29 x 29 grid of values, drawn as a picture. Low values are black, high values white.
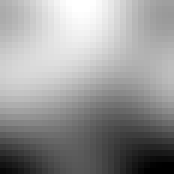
Ninth with the lowest average: bottom right. Lone odd cells: none. Ninth with the highest average: top middle. Slope: up to the top.
